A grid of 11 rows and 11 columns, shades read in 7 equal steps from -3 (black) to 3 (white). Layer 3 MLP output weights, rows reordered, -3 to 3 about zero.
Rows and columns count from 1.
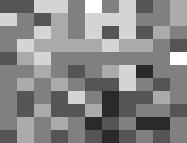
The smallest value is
-2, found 7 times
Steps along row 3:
same up down down up down up down up down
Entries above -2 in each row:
11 11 11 11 11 10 11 10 10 8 10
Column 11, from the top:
1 1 0 -1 3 0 0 0 -1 0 0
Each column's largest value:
2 2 2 2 2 3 2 2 1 1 3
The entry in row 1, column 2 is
-1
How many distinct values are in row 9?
4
